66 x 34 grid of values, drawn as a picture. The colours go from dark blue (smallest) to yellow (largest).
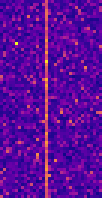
Most values sit low, with a long tail of high ones. Column 16 stands out from the rest. On average the colour sits 20% of the way up the scale.
